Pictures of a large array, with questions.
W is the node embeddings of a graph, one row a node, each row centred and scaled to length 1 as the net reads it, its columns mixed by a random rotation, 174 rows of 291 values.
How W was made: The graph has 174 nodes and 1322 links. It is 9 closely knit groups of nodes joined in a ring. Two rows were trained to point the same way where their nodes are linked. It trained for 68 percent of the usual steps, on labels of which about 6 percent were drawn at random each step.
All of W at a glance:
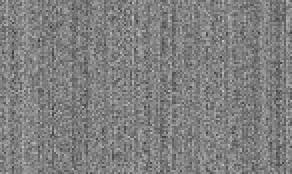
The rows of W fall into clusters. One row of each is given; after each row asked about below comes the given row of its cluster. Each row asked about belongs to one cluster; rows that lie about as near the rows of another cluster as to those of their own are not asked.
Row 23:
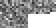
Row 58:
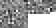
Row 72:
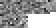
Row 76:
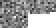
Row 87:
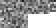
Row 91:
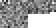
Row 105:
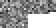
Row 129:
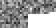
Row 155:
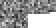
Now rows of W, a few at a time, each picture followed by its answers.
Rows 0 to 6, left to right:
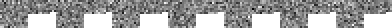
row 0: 91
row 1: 23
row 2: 91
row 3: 76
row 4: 87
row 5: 23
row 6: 105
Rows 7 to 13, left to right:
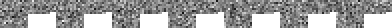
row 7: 155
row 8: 155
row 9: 129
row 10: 72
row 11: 76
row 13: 23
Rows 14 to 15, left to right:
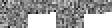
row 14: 91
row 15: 129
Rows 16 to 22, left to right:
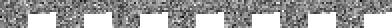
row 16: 76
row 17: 58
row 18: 76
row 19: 155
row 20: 91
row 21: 76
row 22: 58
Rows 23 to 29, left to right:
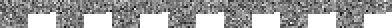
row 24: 91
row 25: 129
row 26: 23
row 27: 58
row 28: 72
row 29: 23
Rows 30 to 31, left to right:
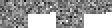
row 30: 58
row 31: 155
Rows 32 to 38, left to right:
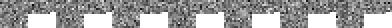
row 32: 72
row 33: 72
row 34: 87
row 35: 72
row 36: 58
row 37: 105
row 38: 76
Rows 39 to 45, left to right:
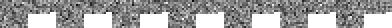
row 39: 23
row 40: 23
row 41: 91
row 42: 58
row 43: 23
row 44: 23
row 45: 76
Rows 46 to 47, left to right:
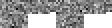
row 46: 87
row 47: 91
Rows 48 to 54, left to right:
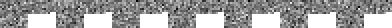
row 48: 72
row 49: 129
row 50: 58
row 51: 129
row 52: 58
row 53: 87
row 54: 129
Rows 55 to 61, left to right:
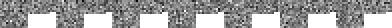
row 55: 155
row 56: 105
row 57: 58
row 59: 105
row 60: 129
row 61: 76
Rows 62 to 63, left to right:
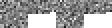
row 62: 91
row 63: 91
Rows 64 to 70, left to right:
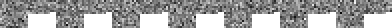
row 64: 87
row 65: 72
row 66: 155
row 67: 87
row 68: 105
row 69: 155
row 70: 91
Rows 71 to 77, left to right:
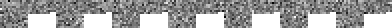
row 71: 105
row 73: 91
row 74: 91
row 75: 76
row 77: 91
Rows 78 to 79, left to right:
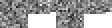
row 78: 23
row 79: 155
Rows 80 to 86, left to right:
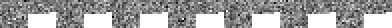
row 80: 58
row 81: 23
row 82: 76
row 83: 72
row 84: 76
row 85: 91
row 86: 155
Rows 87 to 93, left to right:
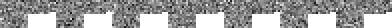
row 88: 72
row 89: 87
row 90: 91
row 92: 87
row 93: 105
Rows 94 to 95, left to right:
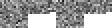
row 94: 105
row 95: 91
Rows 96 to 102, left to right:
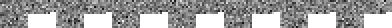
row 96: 72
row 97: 87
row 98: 155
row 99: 91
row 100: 129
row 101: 87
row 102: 72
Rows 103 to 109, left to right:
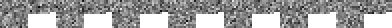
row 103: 23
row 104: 105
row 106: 105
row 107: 129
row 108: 129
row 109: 87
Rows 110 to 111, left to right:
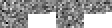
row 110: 155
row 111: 76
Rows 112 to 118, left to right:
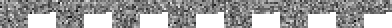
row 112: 105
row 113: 155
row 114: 87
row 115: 129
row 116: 76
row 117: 155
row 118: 105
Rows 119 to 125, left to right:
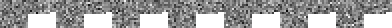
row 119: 23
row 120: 72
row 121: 91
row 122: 76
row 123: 23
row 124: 87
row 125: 105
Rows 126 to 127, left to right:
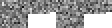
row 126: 129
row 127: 91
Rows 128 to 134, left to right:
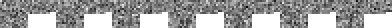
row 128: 155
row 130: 129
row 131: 87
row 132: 129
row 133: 129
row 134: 155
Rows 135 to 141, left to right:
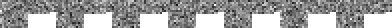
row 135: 87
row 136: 23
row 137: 23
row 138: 155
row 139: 58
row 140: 87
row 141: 91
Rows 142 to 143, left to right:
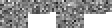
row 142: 129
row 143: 105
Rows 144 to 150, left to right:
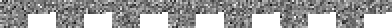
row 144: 91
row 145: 129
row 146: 23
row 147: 91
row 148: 129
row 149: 76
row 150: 129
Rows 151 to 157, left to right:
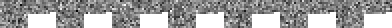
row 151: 87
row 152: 155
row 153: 105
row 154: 76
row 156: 155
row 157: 76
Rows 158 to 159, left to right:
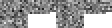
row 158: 155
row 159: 76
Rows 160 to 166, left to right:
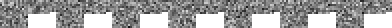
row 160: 129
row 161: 23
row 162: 87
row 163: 87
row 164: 155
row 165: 91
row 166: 58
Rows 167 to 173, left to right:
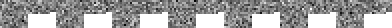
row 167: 87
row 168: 58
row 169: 72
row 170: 105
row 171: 87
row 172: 129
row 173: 23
